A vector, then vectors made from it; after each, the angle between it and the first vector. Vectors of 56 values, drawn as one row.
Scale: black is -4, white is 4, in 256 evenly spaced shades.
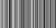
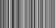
nearly opposite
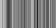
partly aligned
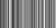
nearly opposite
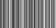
nearly opposite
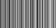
orthogonal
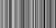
nearly parallel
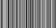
orthogonal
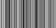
partly aligned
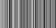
nearly parallel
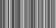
nearly opposite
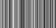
nearly parallel
